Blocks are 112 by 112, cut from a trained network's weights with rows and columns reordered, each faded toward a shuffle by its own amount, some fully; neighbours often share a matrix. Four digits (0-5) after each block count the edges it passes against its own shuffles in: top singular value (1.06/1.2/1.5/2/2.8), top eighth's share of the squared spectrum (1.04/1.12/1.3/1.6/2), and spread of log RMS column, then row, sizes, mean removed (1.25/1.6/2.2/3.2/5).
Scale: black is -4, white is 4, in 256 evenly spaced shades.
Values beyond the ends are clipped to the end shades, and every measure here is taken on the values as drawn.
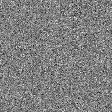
2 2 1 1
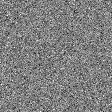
0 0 0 0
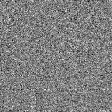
3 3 0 2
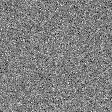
0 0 0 0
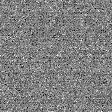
2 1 1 0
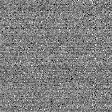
3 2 2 1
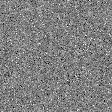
0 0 0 0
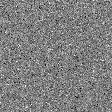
0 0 0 0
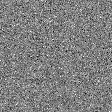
1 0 0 0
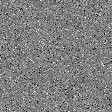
0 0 0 0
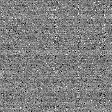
3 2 2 0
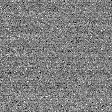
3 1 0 0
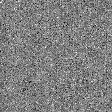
1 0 0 1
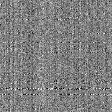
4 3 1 3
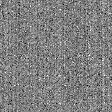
3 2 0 2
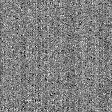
3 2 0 2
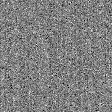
2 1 0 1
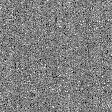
2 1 0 0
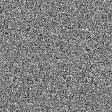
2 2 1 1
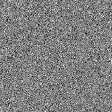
2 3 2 1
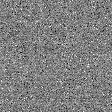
1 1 0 0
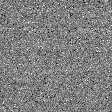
1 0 0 0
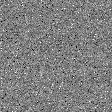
0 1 0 0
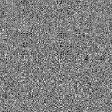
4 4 3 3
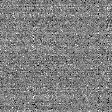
3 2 2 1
